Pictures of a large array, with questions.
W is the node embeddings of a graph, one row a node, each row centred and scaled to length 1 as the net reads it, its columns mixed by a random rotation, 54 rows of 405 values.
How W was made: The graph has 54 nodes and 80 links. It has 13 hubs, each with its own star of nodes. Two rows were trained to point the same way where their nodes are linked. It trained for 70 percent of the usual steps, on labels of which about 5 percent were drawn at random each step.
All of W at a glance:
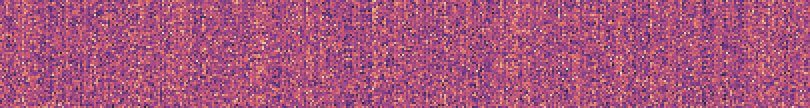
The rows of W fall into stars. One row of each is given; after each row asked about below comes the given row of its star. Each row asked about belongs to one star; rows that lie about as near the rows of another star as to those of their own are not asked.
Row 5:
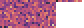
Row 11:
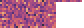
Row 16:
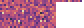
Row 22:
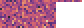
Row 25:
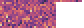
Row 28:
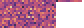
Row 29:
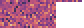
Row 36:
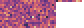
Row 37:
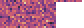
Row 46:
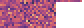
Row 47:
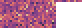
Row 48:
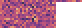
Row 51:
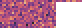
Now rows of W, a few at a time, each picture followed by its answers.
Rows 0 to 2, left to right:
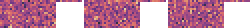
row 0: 29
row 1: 37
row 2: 16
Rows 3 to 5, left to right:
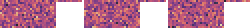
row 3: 48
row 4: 46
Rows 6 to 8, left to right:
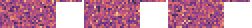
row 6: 46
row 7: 51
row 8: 46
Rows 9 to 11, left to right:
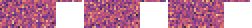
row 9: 22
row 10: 25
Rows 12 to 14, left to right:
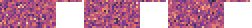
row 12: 22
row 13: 47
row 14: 36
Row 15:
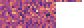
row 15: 51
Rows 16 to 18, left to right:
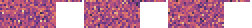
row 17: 28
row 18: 47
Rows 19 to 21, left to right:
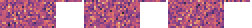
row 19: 28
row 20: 25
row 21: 47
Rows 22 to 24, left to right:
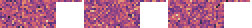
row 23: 37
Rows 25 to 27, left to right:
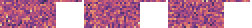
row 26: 29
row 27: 36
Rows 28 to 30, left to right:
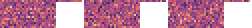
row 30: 46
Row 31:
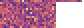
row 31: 11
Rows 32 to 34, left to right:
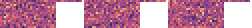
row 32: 25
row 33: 51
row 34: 47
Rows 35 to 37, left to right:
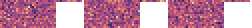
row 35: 48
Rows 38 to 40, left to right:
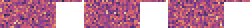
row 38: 48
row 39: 11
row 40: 5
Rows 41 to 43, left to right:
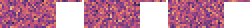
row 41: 48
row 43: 29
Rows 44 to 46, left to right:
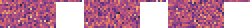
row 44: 25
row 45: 37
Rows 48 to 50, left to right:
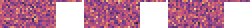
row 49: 37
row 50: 11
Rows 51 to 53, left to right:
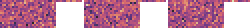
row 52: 51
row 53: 16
